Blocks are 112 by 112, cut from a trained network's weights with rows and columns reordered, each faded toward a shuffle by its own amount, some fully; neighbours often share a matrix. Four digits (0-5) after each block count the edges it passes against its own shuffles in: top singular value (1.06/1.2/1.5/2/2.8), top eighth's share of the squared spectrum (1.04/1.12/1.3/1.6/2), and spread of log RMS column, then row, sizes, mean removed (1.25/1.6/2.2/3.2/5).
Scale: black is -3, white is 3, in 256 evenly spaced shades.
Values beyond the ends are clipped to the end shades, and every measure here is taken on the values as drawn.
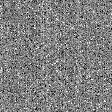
2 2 0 1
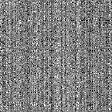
4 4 2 3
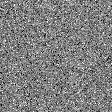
0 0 0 0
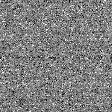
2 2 1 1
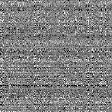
4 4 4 3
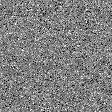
0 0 0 0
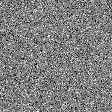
0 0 0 0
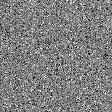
0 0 0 0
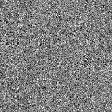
3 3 1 1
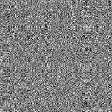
4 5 3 3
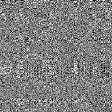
4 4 3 3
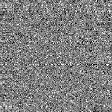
3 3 2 2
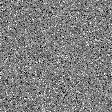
0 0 0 0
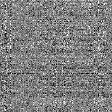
3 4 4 2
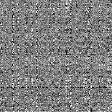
3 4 4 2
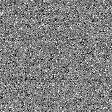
1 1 1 0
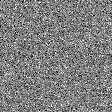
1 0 0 0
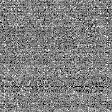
3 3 2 2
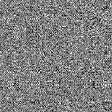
4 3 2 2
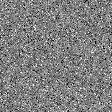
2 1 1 0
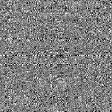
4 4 3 3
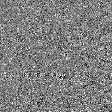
3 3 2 2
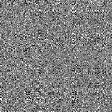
3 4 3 3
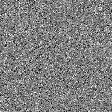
2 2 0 1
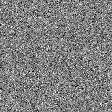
2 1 0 0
